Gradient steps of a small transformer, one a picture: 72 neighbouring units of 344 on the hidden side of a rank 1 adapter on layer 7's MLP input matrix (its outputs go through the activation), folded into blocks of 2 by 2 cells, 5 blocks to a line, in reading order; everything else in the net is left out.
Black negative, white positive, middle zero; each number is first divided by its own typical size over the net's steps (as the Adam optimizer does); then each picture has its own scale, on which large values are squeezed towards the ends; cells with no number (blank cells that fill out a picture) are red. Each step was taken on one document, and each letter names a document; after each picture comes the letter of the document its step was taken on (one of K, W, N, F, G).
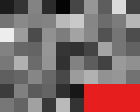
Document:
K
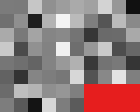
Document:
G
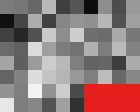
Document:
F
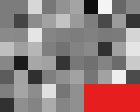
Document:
G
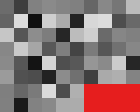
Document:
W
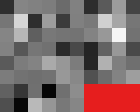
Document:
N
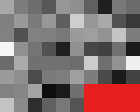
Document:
G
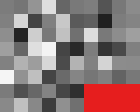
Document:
W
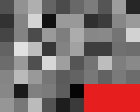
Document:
K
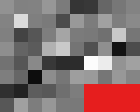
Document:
N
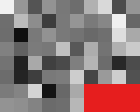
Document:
G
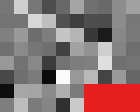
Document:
K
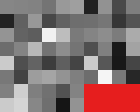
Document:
F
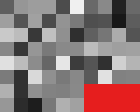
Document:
F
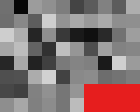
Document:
K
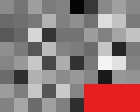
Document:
N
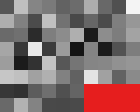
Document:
W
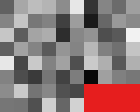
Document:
K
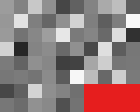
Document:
G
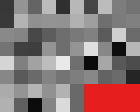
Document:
F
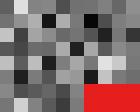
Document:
W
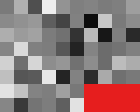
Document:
K
